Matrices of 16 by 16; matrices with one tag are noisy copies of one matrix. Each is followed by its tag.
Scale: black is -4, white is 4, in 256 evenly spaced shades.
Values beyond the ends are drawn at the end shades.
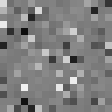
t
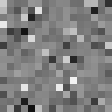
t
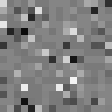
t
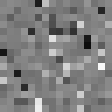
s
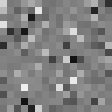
t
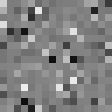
t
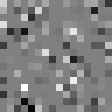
t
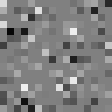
t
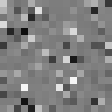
t
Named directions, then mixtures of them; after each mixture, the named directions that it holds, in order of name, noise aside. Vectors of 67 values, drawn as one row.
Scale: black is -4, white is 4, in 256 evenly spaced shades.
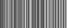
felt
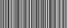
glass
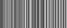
felt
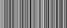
felt, glass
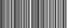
felt, glass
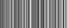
felt, glass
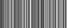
felt, glass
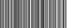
felt, glass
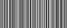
glass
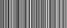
glass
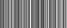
felt, glass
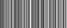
felt, glass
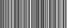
felt, glass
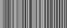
felt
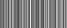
felt, glass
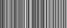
felt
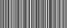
glass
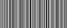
glass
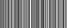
felt, glass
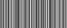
glass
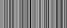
felt, glass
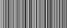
felt, glass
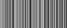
felt, glass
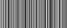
felt, glass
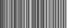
felt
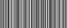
glass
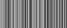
felt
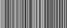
felt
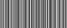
glass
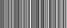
felt, glass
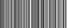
felt, glass
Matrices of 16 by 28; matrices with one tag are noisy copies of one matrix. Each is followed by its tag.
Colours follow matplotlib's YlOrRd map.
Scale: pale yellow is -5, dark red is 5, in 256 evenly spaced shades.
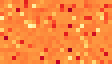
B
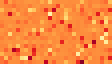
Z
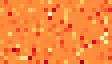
Z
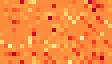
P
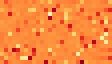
Z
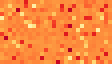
B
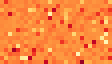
Z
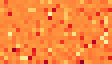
Z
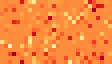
P
